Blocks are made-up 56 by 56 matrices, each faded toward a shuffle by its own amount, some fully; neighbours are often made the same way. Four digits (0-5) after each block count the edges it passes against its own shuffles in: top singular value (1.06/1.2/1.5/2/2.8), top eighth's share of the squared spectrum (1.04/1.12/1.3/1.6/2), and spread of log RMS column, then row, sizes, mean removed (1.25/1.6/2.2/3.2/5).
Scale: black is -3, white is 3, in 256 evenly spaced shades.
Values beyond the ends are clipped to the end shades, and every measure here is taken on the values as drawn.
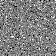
1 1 0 0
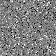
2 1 0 0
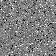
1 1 0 0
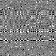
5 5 2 3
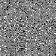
3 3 1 2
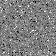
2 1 0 0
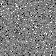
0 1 0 1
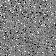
0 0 0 0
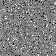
0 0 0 0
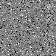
1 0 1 1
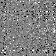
2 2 2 2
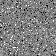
0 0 0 0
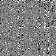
2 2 2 2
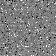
0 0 0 0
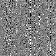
2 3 3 0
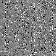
2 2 2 0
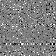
3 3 1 2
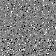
3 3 0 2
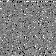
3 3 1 1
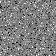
1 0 0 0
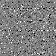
3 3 0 1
